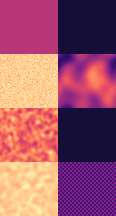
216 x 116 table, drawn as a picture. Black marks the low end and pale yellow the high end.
It is made of 4 by 2 panels. Panel 1,1: middling, flat. Panel 1,2: very low, flat. Panel 2,1: very high, fine-grained, faint in contrast. Panel 2,2: middling, smooth, strong in contrast. Panel 3,1: high, blotchy. Panel 3,2: very low, flat. Panel 4,1: very high, blotchy, faint in contrast. Panel 4,2: low, checkered.
